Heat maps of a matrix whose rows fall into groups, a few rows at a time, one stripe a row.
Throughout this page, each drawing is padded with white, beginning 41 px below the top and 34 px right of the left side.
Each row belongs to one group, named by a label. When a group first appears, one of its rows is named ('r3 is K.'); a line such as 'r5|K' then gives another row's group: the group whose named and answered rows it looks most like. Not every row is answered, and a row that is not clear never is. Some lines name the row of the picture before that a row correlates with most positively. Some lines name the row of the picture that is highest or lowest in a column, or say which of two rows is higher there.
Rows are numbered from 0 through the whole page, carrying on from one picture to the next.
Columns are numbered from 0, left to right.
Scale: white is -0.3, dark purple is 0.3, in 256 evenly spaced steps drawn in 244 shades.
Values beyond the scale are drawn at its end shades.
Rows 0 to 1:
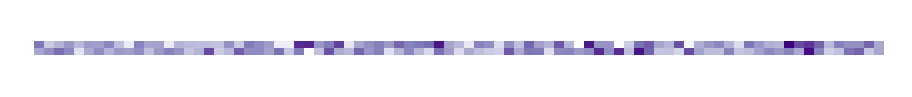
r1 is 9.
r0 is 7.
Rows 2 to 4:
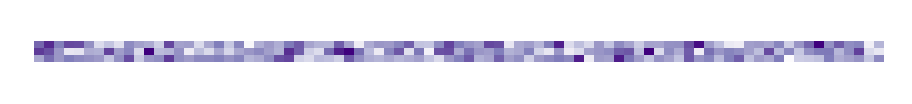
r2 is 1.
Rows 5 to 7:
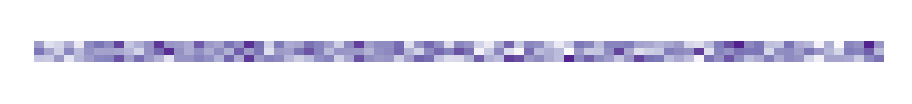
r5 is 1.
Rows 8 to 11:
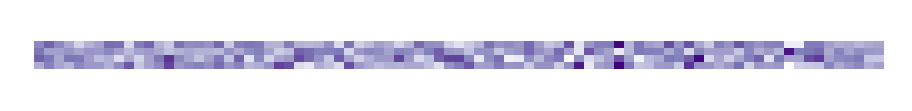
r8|9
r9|7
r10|1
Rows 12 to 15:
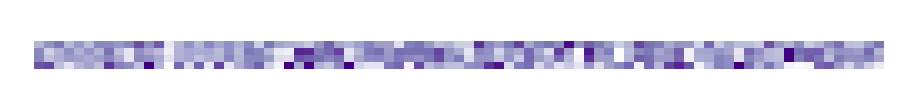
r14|7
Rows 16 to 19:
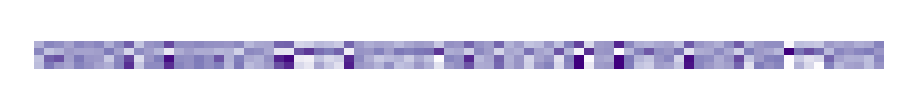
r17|7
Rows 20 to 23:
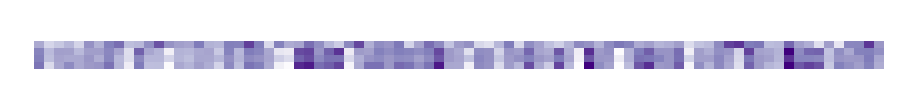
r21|7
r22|7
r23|7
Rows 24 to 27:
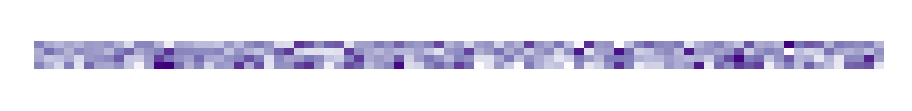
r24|7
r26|1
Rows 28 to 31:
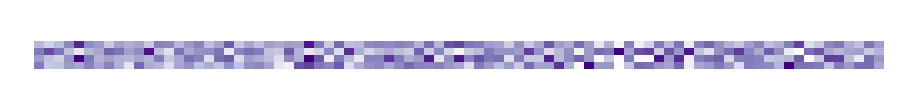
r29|9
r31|7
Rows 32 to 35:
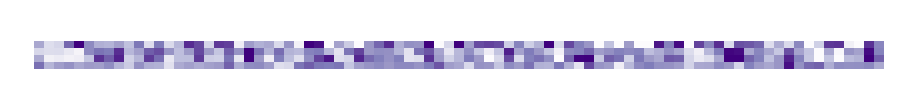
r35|7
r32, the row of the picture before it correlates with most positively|30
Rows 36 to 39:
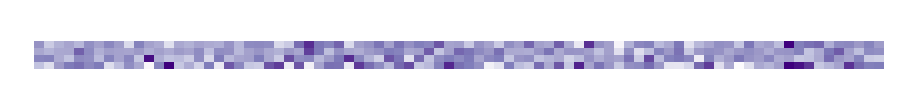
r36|7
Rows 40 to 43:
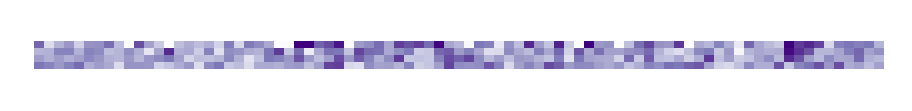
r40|7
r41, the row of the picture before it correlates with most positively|39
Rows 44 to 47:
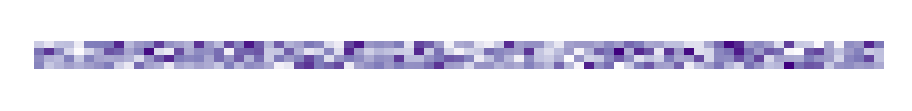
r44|1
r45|9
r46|1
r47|7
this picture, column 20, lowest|47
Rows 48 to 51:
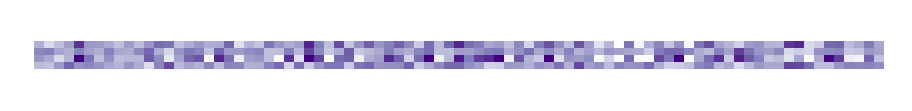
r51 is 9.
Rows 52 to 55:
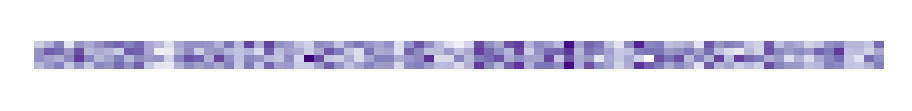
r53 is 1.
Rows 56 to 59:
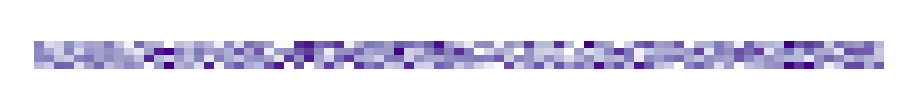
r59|9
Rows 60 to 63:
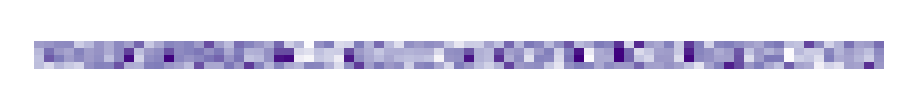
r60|9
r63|1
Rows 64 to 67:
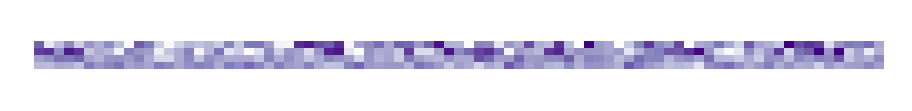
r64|7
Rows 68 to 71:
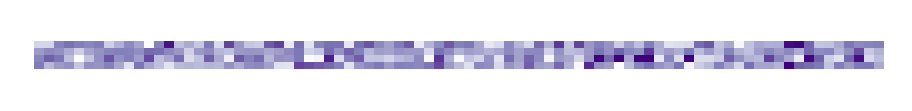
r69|9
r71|7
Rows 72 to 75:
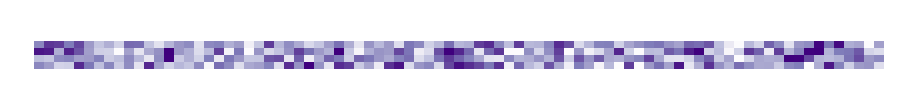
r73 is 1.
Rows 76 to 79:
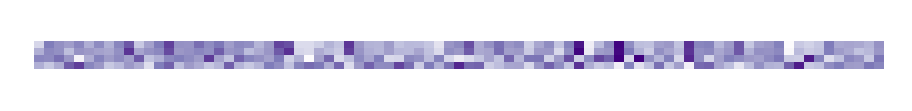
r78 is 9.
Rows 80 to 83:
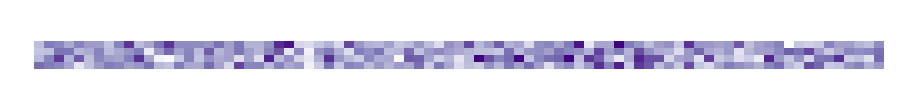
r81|9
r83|9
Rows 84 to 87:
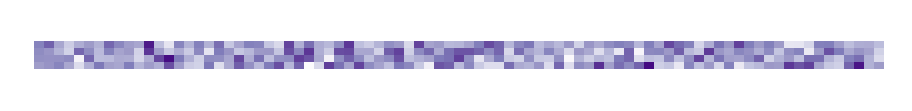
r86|1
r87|9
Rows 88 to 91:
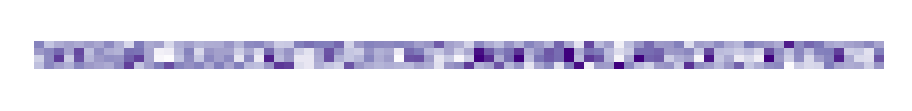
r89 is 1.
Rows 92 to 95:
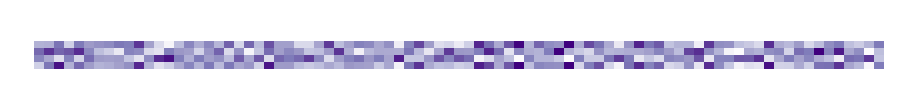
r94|1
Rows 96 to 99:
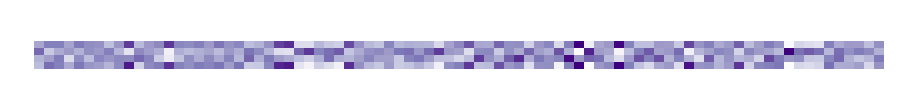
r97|7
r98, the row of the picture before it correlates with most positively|92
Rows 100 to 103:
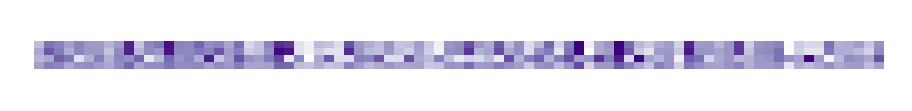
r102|9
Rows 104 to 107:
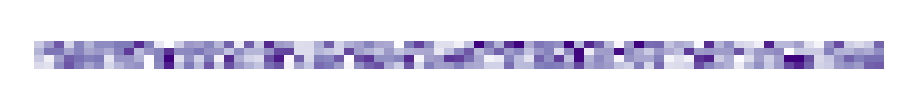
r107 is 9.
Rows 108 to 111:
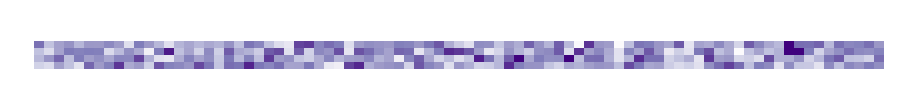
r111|1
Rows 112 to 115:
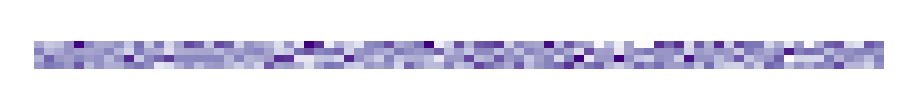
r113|7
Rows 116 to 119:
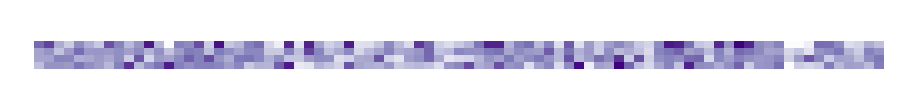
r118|9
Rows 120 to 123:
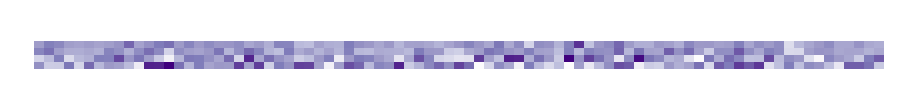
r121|9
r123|1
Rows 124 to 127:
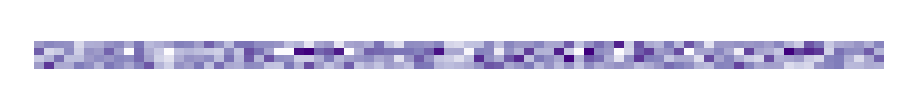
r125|7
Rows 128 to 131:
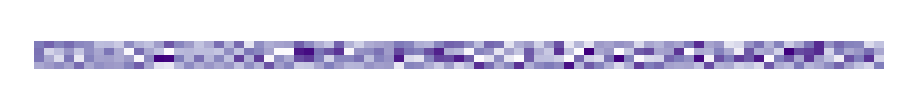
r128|1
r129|7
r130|1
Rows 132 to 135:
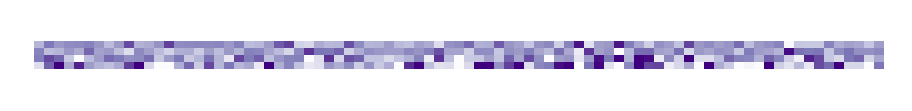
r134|9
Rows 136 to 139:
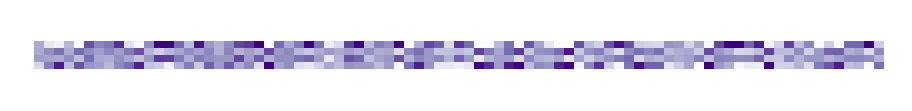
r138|1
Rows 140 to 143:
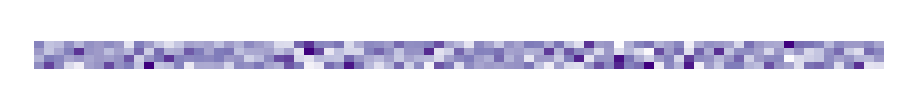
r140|7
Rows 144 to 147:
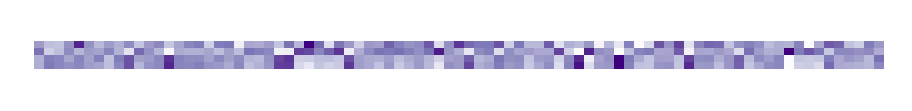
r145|7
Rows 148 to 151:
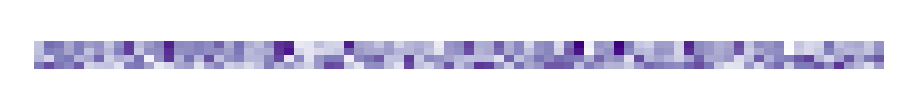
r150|9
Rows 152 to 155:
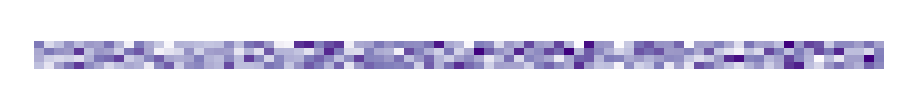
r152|7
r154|1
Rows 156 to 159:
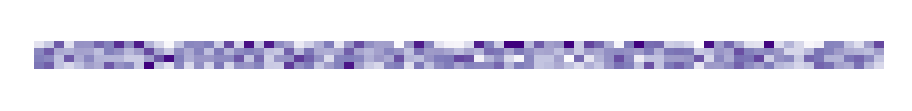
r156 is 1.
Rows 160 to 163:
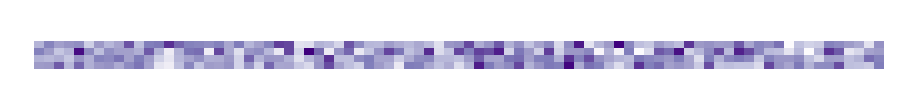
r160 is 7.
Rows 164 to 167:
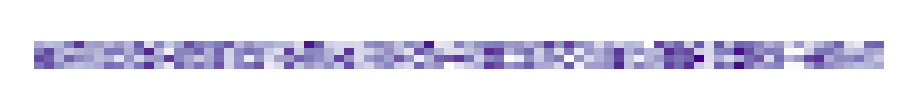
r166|1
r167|9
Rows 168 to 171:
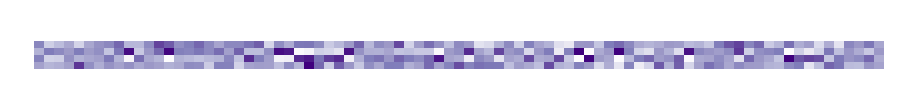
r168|1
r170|7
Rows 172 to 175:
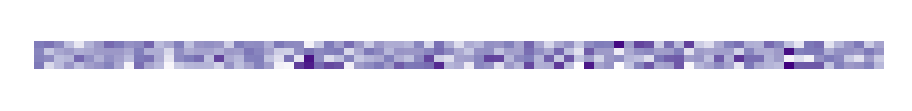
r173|7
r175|7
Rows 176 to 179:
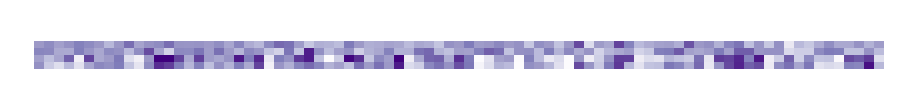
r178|1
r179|1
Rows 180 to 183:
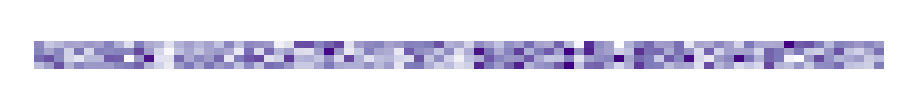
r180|7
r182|9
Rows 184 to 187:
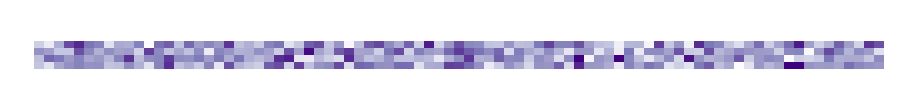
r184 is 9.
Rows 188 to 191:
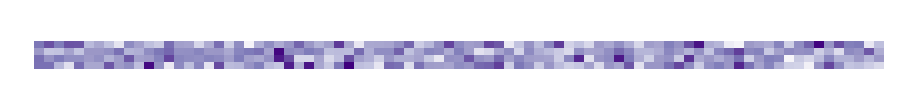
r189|1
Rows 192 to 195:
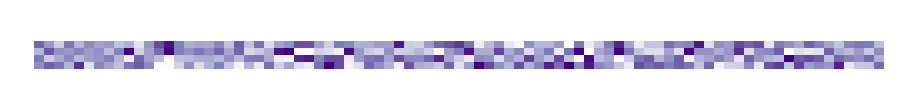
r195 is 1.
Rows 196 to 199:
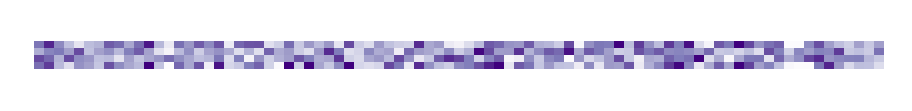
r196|9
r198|1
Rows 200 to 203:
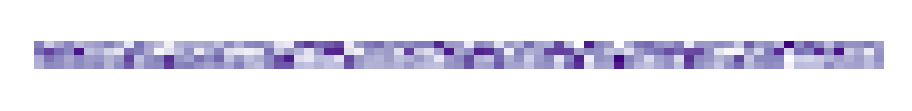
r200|7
